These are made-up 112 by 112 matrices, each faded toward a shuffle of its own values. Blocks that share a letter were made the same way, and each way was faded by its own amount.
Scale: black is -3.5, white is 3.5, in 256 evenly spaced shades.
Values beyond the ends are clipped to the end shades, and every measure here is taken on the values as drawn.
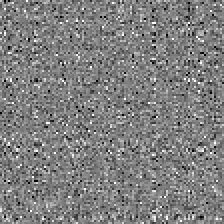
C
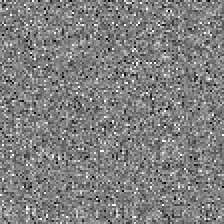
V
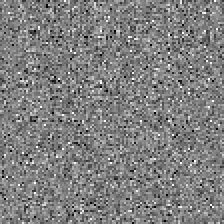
V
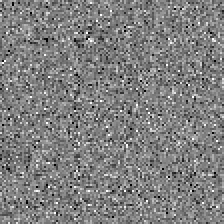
V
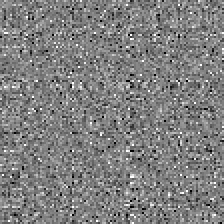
C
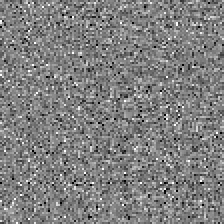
V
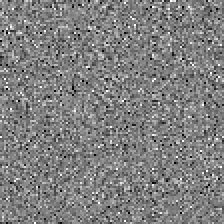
V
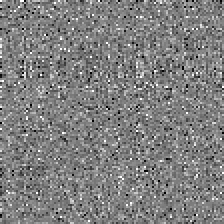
C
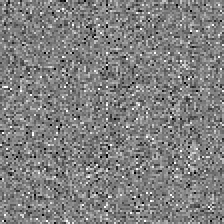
V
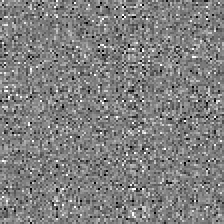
C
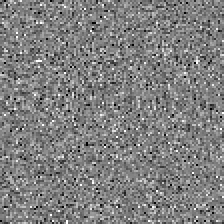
V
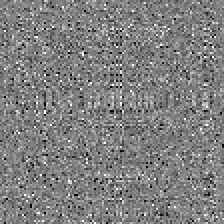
C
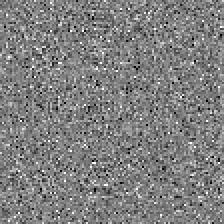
V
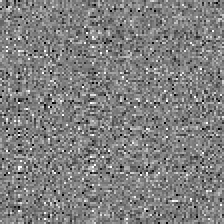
C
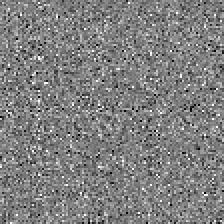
V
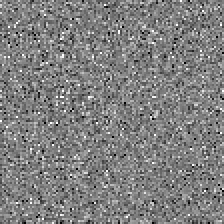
V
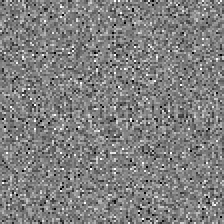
V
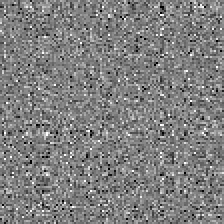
C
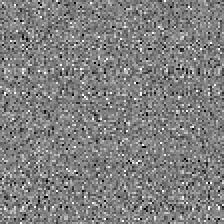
C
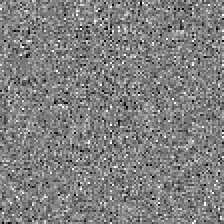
V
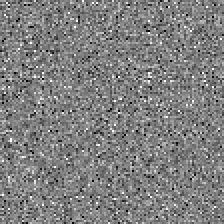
V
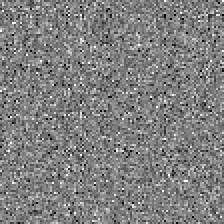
V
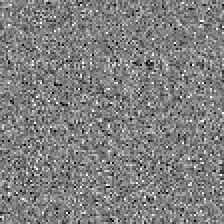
V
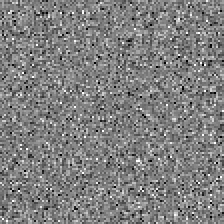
V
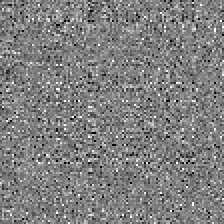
C
